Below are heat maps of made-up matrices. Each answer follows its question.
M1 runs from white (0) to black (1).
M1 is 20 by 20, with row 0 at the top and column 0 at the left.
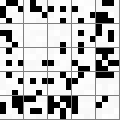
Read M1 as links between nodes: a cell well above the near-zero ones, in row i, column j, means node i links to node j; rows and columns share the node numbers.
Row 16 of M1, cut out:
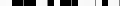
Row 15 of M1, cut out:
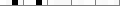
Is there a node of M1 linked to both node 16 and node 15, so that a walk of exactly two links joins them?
yes
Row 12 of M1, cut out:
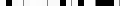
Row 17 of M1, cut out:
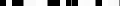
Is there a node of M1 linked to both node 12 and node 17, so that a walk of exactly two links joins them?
yes
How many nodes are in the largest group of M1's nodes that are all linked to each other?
3
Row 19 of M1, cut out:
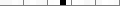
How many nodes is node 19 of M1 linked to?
1
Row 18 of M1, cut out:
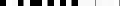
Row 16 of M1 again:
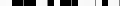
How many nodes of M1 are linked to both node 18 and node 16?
5
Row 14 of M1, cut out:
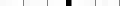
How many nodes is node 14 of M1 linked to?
1
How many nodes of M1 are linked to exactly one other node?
4
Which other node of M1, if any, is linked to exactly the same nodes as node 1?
node 18
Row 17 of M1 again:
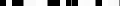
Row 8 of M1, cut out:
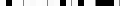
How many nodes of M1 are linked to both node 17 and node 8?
1
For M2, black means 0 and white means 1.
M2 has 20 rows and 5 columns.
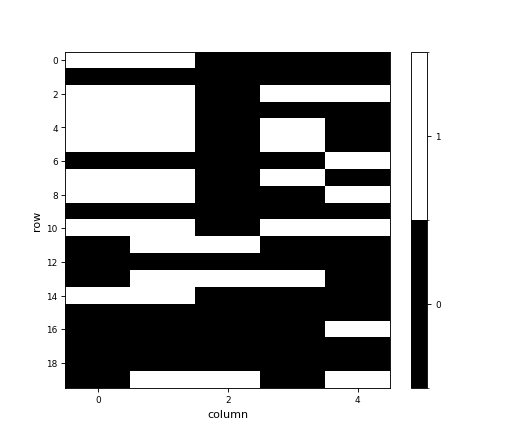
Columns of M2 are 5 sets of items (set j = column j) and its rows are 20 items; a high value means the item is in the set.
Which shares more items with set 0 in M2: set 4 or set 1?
set 1
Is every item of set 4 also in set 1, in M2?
no
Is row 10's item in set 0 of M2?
yes
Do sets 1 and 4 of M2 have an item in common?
yes
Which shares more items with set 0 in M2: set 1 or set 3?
set 1
